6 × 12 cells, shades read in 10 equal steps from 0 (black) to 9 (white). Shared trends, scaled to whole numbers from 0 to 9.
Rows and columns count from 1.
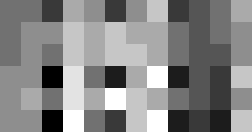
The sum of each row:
50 62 61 51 65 52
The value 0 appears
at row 4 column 3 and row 6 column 3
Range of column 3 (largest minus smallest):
5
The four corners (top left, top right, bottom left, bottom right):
4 6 5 7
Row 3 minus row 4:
-1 0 4 -1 2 6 1 -3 3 0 1 -2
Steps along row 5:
up down up down up down down down down down up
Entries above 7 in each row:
0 0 0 2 2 2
